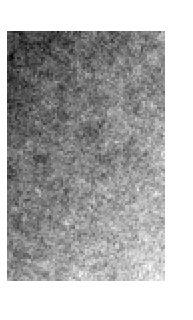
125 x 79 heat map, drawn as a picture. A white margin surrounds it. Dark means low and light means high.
Odd rows or columns: none. Stripes: none. Histogram: bell-shaped. Ninth with the lowest average: top left. Slope: up to the bottom right.
